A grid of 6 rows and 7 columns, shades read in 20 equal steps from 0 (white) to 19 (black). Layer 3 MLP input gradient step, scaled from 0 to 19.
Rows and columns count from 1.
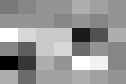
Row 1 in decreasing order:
10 9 8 8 8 7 6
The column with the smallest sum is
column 3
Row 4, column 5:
11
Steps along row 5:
down down up down up up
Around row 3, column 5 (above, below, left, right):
8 11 4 13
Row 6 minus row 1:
-4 2 -1 -1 0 0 0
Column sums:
52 58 37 39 48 45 48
